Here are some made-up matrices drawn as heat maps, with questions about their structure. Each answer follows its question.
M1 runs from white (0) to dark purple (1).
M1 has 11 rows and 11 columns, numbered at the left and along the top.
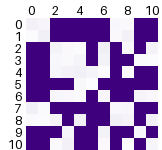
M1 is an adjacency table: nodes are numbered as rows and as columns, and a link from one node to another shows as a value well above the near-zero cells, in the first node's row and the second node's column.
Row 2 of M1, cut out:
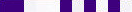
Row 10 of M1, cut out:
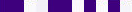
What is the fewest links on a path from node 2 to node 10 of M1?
2
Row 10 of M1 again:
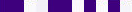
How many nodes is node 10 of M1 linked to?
6
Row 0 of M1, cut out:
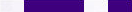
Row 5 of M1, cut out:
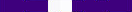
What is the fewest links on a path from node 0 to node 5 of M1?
1
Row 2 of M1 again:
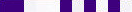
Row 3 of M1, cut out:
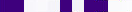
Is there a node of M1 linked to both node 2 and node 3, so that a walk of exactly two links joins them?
yes
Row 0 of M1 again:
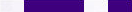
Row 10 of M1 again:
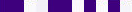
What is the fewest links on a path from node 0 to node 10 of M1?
1
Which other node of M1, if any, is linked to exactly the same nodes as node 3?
node 6
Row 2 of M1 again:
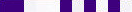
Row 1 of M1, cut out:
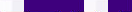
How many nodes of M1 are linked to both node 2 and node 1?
2
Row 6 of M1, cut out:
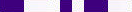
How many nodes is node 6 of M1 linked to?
5
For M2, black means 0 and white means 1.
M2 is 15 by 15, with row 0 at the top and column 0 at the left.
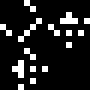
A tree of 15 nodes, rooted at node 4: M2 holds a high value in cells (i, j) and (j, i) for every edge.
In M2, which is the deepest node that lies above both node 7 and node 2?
11
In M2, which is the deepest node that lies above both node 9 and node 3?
5
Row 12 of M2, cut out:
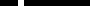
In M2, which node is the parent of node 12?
3
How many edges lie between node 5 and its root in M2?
1
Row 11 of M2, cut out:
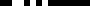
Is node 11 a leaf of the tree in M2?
no
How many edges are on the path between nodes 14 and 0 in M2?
5
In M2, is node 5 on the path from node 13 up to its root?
yes
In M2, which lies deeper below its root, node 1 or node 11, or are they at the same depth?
the same depth
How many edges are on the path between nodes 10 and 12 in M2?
2
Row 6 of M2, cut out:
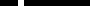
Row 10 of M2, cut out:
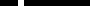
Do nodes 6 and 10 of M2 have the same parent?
yes
